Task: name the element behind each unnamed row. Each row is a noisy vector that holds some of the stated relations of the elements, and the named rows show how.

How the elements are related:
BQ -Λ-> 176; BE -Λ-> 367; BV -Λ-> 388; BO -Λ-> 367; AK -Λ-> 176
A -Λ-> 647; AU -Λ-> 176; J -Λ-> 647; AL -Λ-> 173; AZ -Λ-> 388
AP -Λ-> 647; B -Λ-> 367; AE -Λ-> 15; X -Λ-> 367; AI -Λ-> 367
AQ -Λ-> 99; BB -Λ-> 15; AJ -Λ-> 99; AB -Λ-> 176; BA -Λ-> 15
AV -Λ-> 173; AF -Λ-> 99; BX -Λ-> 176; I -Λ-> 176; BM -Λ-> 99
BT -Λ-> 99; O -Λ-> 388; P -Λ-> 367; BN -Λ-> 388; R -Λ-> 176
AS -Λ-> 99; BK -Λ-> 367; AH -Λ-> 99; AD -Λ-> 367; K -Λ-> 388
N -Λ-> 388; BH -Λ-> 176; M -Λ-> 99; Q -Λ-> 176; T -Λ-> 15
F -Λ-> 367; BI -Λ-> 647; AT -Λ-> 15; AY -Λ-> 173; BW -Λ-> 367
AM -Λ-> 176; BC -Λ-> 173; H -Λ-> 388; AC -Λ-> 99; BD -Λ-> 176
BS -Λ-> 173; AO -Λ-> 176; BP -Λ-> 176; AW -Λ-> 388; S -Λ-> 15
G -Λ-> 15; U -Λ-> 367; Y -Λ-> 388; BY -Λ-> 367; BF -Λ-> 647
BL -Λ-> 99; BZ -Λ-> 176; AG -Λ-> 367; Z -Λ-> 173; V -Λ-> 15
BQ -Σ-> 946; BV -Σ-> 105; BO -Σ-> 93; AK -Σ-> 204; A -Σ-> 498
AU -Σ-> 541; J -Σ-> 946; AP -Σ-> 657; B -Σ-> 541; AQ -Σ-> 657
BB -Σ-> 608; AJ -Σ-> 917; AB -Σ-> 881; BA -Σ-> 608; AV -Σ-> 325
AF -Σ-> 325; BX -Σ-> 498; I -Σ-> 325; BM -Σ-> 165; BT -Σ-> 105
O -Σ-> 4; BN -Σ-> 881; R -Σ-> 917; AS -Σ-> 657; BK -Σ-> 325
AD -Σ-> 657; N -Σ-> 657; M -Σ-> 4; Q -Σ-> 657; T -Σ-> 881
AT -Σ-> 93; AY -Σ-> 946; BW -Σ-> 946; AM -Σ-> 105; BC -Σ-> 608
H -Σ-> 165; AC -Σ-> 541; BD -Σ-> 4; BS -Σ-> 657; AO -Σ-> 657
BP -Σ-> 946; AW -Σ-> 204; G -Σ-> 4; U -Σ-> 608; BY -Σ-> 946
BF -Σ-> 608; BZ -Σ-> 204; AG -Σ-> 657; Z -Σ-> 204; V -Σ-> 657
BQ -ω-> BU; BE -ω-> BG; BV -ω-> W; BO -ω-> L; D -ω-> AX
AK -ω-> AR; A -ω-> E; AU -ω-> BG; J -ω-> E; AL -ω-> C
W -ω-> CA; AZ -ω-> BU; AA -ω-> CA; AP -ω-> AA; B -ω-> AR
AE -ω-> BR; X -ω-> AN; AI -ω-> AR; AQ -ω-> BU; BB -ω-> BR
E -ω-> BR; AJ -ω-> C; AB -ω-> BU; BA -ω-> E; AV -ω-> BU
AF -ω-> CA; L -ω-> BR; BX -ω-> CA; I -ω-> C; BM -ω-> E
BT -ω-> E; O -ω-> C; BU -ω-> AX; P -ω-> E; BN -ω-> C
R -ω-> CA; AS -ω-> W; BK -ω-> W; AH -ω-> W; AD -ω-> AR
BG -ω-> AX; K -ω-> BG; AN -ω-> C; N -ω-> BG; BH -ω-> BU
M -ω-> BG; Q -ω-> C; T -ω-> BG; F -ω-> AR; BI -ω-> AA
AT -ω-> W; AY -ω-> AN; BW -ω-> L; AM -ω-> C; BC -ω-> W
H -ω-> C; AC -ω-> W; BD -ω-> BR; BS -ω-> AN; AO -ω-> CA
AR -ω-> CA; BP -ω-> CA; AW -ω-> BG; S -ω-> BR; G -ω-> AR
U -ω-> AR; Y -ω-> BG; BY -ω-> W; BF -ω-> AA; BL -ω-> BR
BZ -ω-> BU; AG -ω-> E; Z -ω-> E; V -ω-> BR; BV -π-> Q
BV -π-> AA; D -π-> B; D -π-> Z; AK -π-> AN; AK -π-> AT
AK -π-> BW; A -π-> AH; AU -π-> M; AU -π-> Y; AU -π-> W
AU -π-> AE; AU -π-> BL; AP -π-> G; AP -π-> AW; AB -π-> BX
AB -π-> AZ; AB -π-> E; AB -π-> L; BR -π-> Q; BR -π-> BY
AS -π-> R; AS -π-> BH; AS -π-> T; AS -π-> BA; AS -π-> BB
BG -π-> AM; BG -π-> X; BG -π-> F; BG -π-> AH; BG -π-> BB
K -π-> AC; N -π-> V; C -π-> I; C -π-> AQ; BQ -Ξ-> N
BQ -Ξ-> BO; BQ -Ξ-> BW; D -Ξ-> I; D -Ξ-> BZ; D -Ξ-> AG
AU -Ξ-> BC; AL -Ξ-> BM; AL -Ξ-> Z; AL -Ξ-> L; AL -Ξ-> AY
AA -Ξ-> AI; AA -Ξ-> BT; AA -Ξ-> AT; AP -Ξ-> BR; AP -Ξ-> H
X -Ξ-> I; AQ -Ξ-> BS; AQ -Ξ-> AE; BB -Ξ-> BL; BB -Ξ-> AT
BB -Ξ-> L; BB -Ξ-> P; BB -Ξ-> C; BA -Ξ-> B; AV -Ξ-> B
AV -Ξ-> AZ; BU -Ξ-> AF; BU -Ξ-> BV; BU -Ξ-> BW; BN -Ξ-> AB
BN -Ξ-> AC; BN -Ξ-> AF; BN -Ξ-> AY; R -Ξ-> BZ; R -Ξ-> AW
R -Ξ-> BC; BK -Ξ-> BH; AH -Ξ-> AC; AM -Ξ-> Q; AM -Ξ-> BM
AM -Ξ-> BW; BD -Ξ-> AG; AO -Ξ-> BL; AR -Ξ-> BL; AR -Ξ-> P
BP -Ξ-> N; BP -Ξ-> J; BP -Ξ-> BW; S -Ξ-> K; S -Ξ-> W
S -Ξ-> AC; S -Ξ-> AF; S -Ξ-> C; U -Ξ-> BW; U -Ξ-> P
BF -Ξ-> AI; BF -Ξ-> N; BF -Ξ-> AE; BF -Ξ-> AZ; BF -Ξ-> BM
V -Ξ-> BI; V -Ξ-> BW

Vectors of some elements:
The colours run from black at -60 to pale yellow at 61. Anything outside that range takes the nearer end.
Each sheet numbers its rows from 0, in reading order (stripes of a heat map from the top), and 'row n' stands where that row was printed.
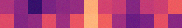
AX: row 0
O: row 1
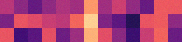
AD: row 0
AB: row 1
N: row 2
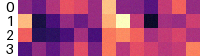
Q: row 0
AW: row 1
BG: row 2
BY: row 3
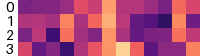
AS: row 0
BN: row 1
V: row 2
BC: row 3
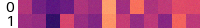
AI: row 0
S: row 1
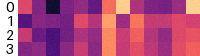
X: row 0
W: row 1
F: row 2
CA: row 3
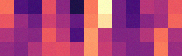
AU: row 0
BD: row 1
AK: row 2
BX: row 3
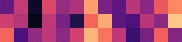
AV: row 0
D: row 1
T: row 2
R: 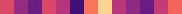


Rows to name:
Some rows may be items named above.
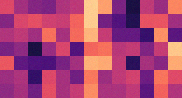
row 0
BZ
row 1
AB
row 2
BN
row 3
BK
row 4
AG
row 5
AR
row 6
BF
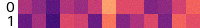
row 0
AJ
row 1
AA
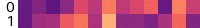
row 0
AH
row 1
BV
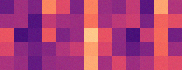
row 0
AO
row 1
U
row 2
N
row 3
A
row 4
B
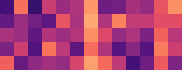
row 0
BU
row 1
W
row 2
BB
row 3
AP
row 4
T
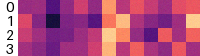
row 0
CA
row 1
X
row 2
BH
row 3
BI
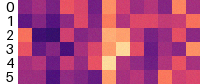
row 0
AM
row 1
BY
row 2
Y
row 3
BC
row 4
AZ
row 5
C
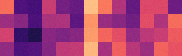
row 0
K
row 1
BR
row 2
BE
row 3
AF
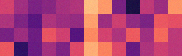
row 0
BZ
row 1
AD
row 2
BP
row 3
M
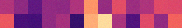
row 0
B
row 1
I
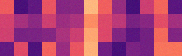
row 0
N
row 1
G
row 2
A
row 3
AQ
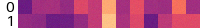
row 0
AT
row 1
BO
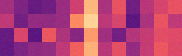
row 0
BO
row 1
BM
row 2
BQ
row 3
AC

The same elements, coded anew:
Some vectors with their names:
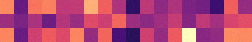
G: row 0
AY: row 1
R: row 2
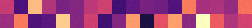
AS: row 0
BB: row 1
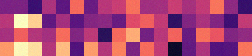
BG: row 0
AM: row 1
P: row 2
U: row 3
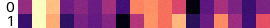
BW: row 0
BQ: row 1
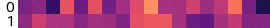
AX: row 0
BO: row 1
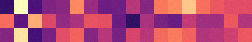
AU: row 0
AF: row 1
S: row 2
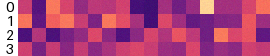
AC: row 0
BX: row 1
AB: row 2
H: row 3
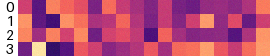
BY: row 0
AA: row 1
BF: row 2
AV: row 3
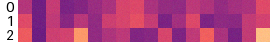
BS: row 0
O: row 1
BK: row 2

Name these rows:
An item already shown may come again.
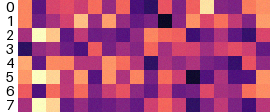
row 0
R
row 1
AO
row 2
V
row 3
BH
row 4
G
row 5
U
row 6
BC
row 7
AM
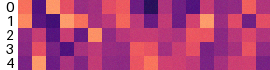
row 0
AF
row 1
AA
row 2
AG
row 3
K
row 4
BE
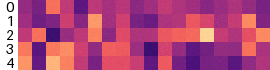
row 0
Q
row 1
I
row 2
X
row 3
BX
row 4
BI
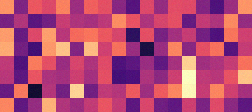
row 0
AP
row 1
AW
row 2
B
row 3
AR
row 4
AC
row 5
AH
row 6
D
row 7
CA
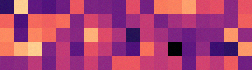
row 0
AQ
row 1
AT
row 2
AK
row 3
BP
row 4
A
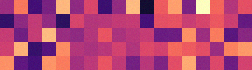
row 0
BB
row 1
M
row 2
W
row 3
BN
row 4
AA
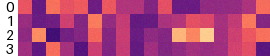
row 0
BY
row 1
I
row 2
BD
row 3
AJ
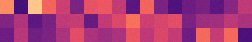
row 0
BI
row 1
AZ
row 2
T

